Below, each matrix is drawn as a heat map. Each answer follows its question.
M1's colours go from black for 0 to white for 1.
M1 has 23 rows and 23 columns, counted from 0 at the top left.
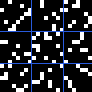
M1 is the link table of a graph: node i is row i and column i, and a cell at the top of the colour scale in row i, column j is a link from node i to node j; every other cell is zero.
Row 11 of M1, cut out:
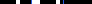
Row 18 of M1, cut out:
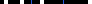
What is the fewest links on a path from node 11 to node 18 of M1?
3
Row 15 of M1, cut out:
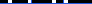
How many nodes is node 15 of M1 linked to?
4
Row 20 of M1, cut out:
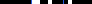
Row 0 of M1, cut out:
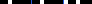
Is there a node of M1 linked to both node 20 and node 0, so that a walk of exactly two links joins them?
no
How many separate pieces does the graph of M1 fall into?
1
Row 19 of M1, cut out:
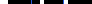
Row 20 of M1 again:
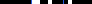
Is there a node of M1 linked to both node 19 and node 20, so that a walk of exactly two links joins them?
no
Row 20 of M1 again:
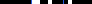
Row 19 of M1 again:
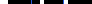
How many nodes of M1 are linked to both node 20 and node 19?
0
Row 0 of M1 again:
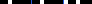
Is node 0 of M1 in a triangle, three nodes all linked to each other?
yes
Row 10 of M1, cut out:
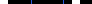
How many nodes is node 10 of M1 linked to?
4
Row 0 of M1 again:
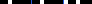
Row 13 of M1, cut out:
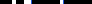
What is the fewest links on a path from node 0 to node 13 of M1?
3
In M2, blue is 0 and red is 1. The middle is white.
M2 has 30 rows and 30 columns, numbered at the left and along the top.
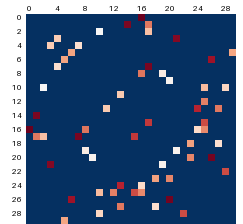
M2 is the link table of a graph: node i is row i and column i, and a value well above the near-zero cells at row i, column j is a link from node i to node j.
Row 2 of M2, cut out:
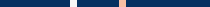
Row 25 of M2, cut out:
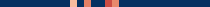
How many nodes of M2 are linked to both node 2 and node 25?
1
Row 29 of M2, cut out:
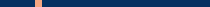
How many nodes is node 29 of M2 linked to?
1
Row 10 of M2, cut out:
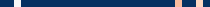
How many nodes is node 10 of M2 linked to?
3
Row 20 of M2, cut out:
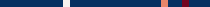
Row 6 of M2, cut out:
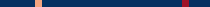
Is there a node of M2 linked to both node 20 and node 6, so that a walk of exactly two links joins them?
yes
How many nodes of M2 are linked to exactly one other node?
7
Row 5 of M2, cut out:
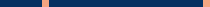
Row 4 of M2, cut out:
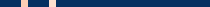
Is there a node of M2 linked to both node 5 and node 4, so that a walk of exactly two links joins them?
no
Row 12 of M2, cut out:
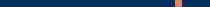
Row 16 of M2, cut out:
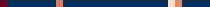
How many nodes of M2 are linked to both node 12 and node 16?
1
